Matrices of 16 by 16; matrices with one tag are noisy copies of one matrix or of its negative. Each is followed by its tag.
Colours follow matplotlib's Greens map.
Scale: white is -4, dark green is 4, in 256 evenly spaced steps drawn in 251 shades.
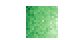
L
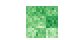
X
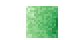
L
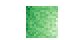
L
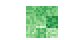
X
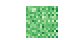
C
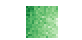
L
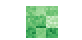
X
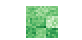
X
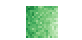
L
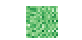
C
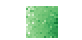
L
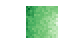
L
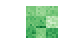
X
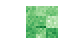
X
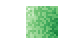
L
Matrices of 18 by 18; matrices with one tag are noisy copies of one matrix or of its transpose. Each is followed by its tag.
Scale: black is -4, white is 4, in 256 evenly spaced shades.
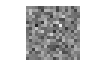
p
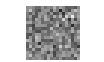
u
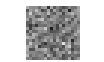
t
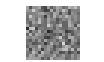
t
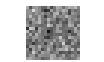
t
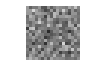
t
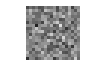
p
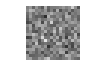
p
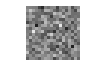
p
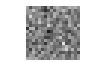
t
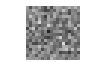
t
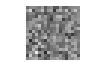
u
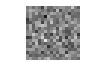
p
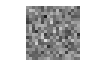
p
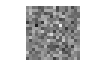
p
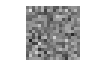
u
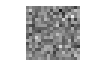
u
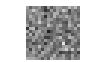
t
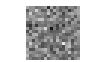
t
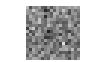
t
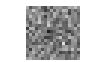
t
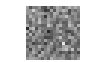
t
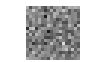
t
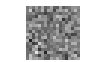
u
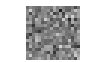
u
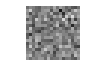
u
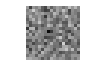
t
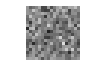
t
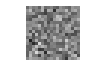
u
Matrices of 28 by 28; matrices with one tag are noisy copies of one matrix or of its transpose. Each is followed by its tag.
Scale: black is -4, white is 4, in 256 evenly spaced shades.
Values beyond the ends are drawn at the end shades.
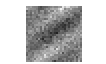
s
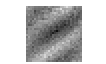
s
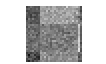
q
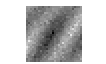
s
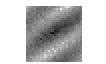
s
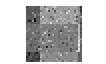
q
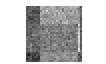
q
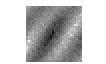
s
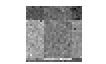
q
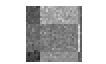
q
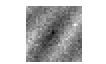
s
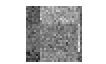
q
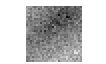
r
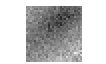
r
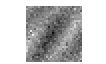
s
